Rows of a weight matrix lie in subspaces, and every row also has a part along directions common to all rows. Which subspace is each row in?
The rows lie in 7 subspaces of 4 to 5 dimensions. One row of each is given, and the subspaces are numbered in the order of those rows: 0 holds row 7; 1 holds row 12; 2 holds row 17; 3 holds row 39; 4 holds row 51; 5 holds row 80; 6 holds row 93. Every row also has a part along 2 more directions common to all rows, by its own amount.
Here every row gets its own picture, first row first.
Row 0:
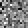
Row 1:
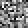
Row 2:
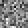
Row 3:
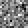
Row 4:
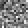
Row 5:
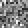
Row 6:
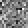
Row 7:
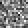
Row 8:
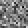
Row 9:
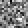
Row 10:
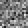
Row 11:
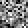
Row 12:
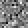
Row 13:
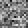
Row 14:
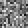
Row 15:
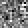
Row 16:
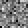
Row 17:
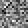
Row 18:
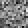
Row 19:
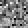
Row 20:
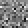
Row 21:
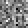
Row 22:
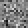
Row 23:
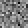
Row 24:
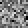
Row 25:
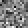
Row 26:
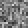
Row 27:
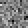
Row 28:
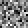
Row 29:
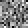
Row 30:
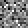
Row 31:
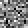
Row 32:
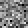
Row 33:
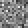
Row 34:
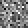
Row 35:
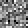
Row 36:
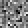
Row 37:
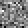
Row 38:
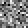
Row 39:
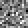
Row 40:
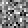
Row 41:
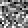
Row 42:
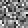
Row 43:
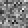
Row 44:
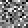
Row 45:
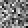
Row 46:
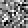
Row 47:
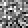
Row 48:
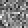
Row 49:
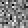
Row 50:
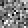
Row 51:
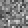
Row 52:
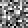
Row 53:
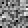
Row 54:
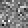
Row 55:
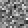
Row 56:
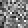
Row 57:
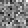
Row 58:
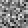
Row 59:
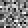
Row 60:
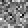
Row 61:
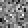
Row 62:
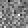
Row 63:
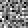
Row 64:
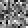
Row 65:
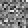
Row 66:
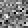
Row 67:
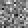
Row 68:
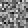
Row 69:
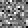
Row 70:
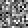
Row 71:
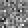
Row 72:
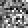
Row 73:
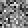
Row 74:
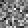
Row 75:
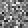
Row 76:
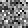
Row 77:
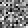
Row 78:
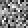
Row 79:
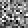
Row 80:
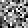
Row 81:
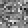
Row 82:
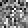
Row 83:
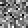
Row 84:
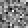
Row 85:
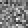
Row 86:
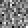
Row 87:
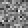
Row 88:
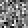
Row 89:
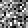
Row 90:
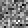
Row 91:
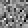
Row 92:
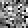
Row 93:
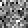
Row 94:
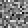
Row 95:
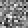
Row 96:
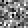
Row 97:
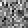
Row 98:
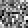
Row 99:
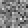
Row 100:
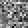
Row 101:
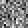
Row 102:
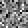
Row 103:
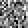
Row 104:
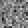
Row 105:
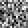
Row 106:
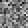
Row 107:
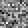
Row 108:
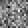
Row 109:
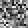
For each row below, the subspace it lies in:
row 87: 2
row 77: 5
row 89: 2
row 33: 5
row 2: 4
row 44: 5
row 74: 4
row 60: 5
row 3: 3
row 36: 0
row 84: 5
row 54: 2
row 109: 1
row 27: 2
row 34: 0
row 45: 4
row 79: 3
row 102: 3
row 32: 3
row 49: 1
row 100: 0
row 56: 0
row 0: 6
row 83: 5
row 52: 0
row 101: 6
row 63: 3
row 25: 4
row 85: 4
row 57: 5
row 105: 1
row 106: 2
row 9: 5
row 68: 6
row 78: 2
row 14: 6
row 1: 6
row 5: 6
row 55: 1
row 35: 4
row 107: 1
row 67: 1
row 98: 2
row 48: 2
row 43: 1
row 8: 1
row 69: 5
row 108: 2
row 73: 6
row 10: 3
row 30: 0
